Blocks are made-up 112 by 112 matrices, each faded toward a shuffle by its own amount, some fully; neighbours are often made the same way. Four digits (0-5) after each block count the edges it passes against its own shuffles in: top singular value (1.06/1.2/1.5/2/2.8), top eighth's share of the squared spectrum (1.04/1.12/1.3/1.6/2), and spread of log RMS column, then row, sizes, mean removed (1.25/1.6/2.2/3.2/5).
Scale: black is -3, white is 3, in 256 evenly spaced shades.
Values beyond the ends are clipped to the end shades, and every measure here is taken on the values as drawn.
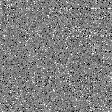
3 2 0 1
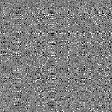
5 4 3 3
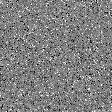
2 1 0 0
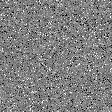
1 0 0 0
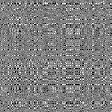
5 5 3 4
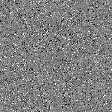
3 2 1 1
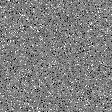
0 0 0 0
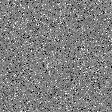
0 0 0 0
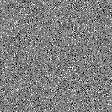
4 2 1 1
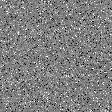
1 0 0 0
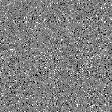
4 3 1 2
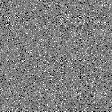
4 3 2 2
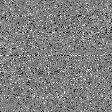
2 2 0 2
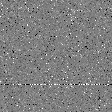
3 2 0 1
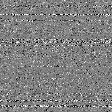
2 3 0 4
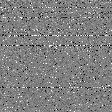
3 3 0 3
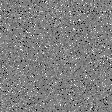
1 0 0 0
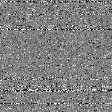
2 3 0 4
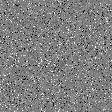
0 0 0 1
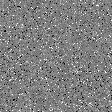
0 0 0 0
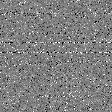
2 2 0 2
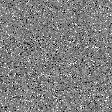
0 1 0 2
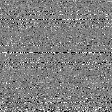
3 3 0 4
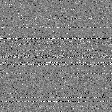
3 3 0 4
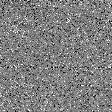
1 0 0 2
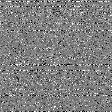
2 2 0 3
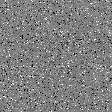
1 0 0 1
